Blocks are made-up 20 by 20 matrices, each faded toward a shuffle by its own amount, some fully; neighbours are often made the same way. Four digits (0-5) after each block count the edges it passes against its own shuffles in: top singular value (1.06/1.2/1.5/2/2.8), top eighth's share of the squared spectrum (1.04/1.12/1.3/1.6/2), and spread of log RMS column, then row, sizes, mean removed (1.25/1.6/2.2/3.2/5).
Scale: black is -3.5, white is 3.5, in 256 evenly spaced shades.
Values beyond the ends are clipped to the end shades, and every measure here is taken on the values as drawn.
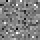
0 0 0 0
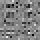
3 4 2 0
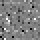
0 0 0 0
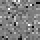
1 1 0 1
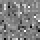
2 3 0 1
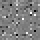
2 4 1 0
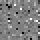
2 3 1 0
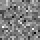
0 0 0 0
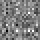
3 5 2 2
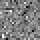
0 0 0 0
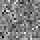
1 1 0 0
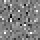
2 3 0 0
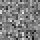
1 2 1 0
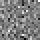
3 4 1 0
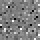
0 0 0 0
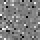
0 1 0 0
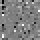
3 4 1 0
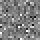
2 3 1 0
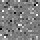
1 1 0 0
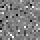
1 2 0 0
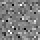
2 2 0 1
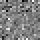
2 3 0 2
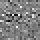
2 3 0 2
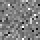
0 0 0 0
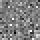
1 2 0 1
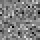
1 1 0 0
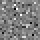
1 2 1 0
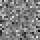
0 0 2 0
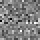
1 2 0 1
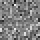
0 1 1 0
